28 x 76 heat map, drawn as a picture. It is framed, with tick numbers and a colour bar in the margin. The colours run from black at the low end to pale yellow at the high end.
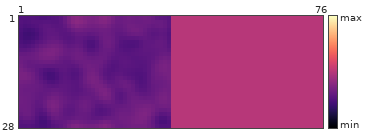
The table splits into one row of 2 panels. Panel 1,1: low, blotchy, faint in contrast. Panel 1,2: middling, flat.
